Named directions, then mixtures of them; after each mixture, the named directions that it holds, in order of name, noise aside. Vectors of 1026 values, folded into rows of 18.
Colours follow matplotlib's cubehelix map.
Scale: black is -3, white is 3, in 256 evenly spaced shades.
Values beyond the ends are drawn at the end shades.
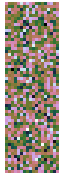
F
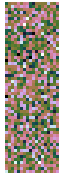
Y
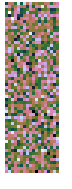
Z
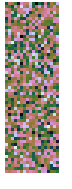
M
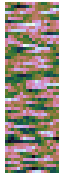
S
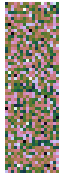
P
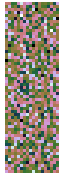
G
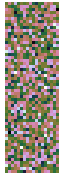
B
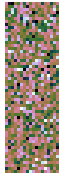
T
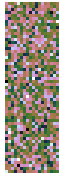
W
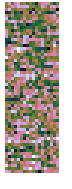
B, S, W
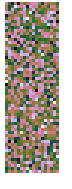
T, W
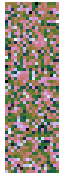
M, W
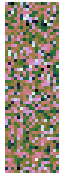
F, T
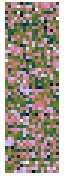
G, S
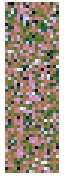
T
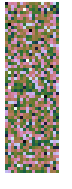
P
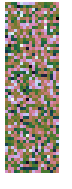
B, G, S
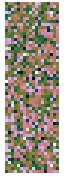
W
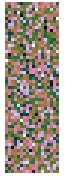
G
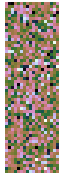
T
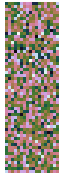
M, Y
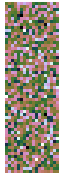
B, F, Z
